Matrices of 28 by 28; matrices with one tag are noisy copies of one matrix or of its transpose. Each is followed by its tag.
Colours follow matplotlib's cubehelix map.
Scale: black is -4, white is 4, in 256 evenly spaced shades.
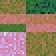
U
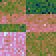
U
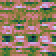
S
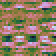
S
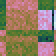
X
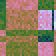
X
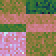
U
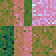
U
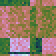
X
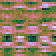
S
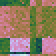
X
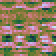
S
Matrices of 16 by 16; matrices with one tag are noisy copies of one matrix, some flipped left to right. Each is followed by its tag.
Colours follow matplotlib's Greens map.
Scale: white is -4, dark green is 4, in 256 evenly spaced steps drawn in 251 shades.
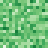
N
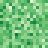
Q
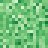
Q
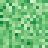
Q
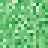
Q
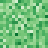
Q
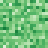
N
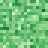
N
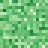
N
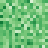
Q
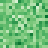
Q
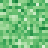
N
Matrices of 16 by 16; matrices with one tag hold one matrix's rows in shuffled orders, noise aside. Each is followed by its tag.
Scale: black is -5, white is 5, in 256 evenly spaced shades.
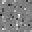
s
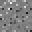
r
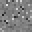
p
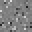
r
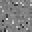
p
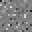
r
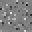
r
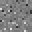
r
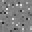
p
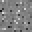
s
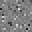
s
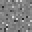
p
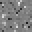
s
